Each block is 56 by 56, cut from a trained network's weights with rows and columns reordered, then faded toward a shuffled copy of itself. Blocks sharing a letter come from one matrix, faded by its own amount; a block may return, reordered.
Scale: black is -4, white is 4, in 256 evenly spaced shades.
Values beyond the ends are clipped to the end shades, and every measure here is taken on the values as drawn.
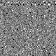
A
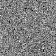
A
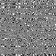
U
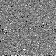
A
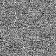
A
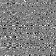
U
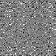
U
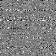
U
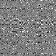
U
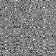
U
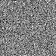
A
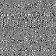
U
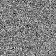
A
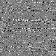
U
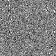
A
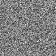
A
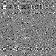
U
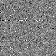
A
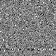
A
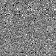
A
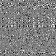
U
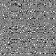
U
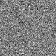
A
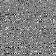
U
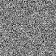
A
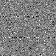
A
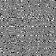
U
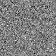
A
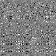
U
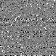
U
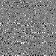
U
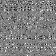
U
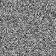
A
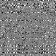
U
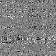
U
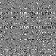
U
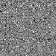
A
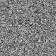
A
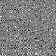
U
